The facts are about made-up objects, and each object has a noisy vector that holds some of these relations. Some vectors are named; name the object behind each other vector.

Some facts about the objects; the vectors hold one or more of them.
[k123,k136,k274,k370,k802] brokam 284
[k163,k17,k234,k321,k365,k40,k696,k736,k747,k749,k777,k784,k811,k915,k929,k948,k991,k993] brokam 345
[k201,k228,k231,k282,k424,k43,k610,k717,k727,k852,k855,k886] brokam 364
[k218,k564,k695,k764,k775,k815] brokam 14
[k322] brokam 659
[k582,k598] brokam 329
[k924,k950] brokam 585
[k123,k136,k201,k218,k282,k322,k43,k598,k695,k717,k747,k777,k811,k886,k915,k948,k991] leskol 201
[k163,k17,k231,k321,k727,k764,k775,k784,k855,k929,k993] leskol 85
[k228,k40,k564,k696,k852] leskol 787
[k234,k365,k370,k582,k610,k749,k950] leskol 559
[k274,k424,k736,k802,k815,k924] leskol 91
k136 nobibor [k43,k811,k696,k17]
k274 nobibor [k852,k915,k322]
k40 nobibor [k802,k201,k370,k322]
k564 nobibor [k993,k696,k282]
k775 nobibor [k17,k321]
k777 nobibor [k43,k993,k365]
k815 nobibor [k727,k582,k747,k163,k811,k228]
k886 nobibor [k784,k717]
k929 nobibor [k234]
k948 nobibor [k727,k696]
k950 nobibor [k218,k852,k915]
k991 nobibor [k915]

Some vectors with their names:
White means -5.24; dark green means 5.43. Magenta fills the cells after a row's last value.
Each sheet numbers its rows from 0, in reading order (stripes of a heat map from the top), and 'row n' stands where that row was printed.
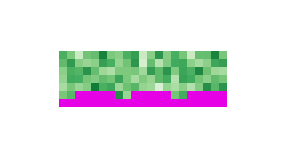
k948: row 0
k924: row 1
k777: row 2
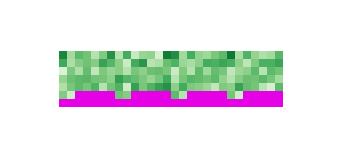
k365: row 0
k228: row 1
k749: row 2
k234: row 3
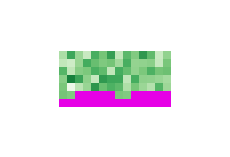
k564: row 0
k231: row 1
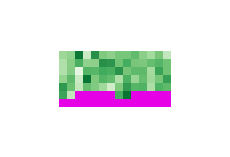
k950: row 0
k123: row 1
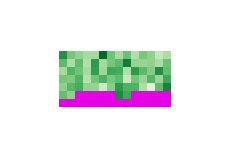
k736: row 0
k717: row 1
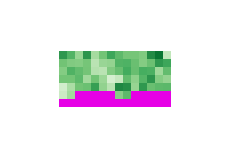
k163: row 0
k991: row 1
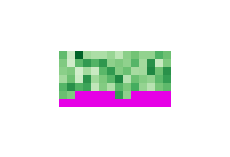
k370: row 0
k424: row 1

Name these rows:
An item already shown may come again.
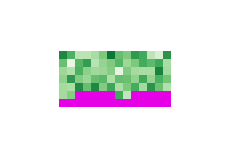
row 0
k696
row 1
k582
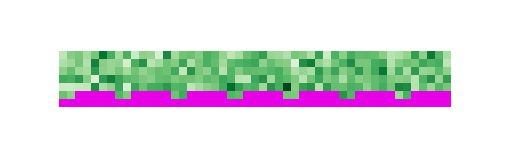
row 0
k815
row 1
k228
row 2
k695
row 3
k201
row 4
k852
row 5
k598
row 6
k218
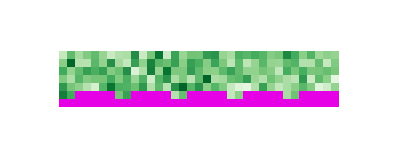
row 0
k886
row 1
k274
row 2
k915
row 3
k775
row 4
k784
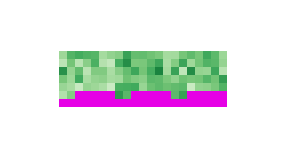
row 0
k764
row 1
k598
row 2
k695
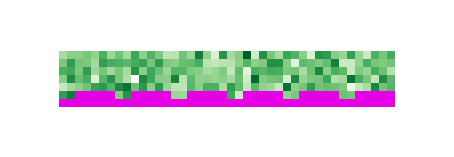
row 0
k136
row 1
k322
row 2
k727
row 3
k950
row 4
k40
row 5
k564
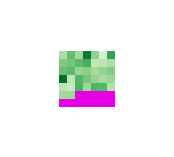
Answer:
k727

